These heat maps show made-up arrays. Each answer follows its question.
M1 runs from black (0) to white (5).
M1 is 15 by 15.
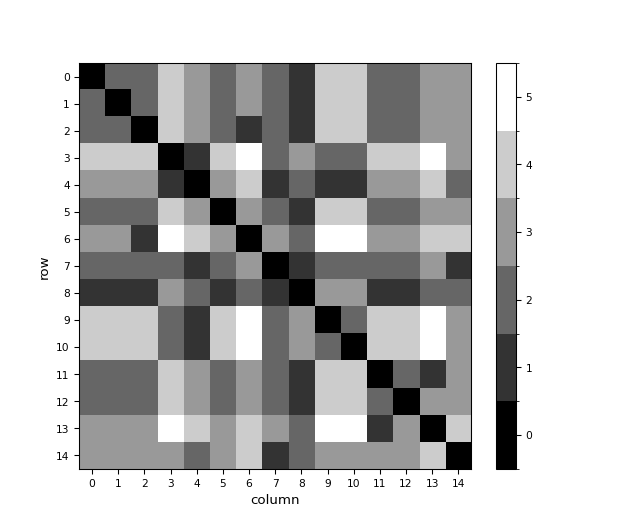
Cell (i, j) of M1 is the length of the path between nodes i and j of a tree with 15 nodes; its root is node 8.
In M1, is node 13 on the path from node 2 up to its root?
no
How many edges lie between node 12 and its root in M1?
1
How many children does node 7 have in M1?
2
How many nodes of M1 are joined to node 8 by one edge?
7
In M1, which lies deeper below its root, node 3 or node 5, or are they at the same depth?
node 3
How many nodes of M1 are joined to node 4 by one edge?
4
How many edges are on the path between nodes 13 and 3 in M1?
5
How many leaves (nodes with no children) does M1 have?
10
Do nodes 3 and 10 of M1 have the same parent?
yes
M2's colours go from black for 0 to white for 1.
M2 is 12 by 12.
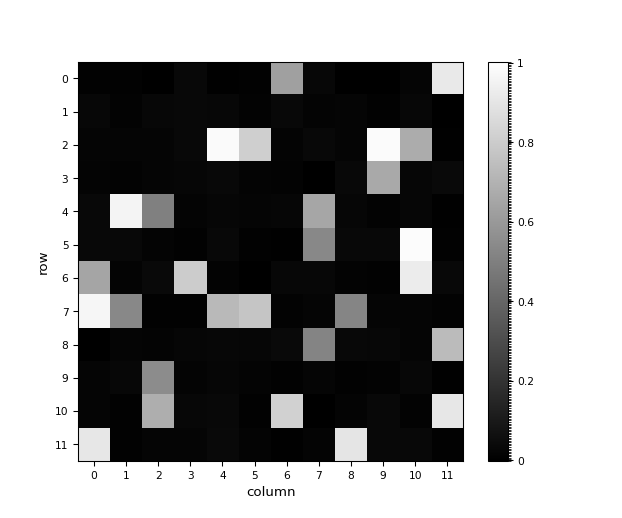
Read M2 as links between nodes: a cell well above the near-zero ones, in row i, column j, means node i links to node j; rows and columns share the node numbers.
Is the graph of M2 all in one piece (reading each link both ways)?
yes
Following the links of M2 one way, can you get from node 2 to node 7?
yes
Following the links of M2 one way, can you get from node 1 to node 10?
no
